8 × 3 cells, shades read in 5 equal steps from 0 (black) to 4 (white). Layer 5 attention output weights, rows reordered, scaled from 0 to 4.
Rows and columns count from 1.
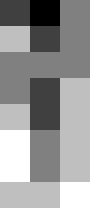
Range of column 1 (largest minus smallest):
3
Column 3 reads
2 2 2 3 3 3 3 4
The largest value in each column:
4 3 4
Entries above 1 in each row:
1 2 3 2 2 3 3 3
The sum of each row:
3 6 6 6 7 9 9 10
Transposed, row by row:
1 3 2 2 3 4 4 3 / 0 1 2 1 1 2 2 3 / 2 2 2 3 3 3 3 4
